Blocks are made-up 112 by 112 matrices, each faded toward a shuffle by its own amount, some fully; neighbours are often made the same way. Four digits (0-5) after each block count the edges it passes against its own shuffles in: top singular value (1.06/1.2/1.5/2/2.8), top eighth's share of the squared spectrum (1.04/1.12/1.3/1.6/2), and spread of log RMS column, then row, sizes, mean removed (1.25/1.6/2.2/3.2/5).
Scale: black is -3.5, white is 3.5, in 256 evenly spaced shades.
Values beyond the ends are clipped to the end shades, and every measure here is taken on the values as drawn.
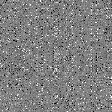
4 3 2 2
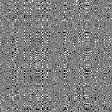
5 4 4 3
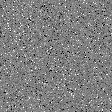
0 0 0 0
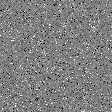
0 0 0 0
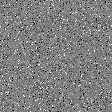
2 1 0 0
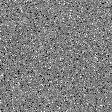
1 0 0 0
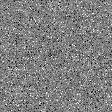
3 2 0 0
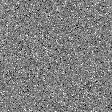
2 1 0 0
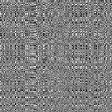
5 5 4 4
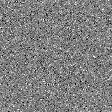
3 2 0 1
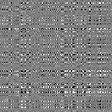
5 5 4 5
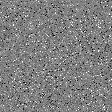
1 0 0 0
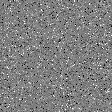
2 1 0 0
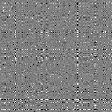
5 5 3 3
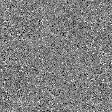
1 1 2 0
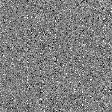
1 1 2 0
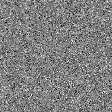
0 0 1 0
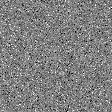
0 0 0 0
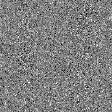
1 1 3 0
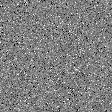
0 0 0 0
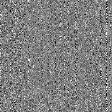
2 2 4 0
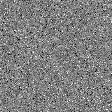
0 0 0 0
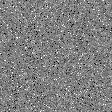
0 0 0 0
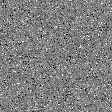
1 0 0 0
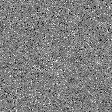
2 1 0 0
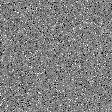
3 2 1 0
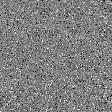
3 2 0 1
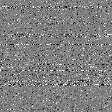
2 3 0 3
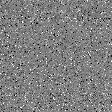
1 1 0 1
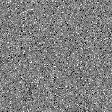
3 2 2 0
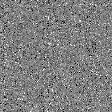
3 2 2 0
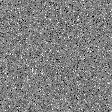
2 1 0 0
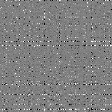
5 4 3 3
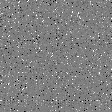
3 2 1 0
